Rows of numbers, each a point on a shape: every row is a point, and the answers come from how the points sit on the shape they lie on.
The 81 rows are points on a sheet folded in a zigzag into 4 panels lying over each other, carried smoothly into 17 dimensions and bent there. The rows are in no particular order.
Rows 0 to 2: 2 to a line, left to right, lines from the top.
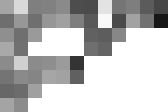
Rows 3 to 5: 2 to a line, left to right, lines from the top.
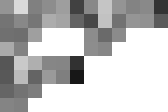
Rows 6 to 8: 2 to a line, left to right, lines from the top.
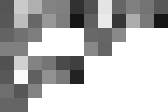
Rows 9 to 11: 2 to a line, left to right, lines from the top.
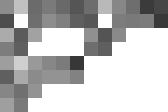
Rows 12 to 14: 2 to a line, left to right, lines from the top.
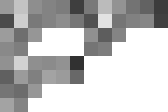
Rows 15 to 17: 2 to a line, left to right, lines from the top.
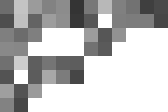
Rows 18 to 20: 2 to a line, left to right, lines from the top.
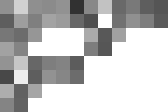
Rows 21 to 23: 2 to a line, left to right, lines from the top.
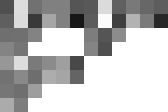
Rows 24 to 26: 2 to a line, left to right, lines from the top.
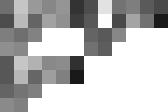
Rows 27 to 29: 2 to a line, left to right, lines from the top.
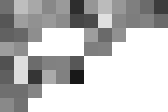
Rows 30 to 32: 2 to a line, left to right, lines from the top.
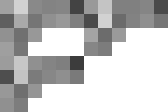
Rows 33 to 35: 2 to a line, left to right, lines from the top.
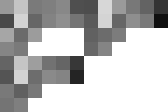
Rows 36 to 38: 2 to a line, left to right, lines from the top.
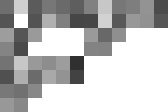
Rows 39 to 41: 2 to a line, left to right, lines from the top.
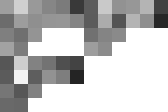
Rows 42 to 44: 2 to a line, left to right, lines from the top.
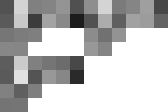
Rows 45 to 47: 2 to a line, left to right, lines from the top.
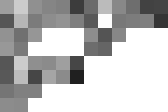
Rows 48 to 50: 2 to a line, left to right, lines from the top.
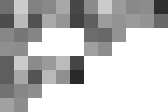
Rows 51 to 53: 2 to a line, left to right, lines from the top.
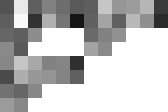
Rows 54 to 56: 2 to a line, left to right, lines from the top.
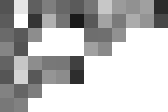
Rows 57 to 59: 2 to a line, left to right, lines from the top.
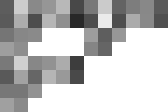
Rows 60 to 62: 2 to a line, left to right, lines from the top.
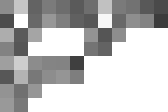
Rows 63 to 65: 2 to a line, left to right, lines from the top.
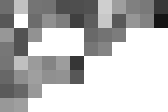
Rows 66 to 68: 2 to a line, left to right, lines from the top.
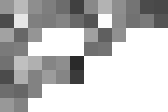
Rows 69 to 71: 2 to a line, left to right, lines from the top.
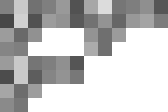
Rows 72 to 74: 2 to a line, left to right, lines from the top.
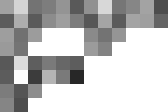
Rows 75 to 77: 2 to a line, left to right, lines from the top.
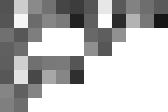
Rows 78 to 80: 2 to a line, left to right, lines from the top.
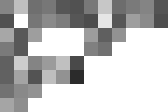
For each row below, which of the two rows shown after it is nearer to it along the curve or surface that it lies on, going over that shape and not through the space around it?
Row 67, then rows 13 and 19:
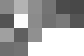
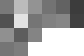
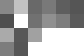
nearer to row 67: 19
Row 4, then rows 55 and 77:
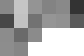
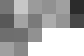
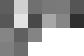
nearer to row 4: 55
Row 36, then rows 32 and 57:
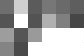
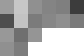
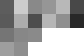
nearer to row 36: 32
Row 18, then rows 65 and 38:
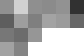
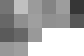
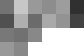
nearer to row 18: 65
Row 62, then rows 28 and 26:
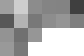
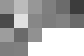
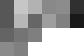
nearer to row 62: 28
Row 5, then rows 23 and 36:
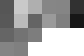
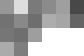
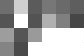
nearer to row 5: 23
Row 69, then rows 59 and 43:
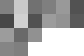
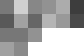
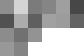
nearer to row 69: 43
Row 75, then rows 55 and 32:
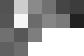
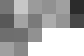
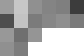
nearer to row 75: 55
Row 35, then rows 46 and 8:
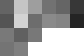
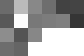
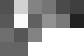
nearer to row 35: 8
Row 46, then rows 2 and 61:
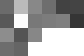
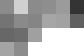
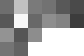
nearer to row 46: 61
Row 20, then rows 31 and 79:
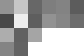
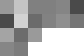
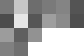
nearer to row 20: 31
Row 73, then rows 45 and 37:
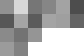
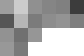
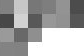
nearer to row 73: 37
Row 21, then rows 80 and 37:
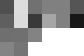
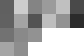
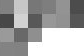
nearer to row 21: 80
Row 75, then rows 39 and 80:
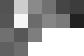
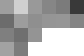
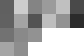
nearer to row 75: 80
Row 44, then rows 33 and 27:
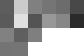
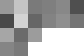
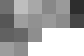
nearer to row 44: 27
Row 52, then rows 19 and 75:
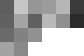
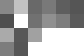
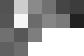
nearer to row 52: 75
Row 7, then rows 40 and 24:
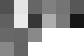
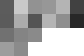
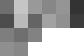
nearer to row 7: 40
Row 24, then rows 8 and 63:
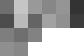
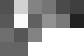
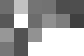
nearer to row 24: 8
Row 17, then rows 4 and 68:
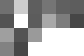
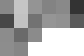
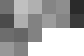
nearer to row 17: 4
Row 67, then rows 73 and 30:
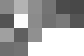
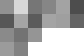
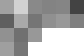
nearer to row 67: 30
